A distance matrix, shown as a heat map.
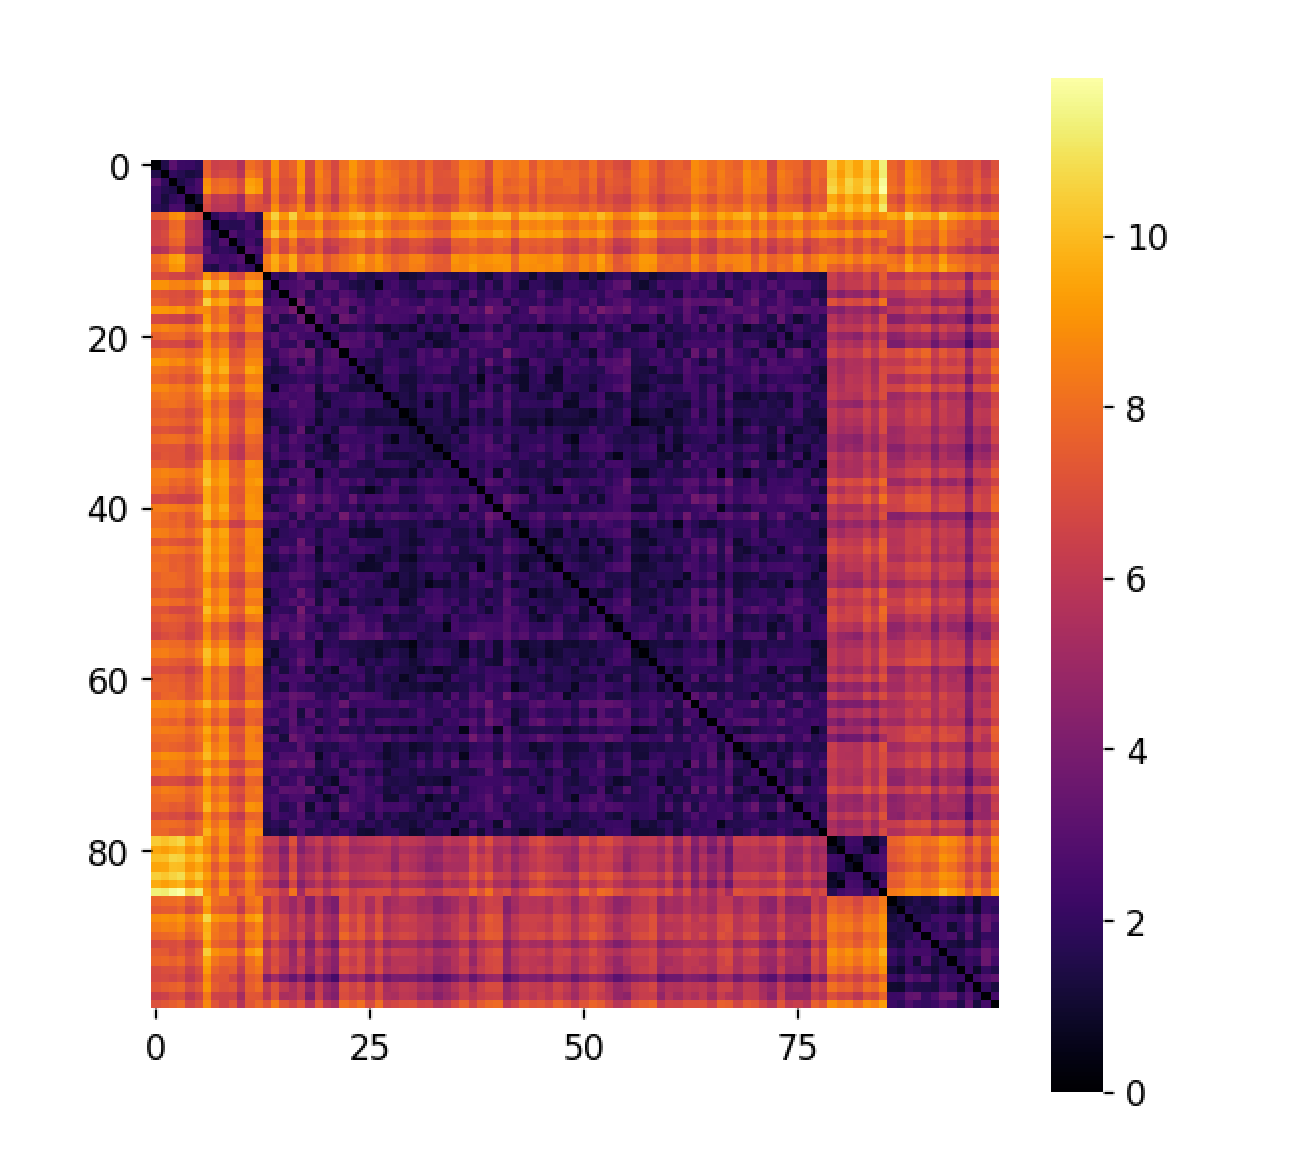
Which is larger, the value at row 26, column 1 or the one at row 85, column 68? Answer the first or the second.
the first
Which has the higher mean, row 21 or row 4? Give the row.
4
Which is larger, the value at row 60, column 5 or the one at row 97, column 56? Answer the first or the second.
the first
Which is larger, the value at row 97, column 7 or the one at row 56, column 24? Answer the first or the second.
the first
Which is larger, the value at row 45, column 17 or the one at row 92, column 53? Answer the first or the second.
the second
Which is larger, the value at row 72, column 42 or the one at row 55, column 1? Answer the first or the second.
the second
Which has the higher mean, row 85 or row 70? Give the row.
85
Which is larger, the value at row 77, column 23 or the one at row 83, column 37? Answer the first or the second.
the second
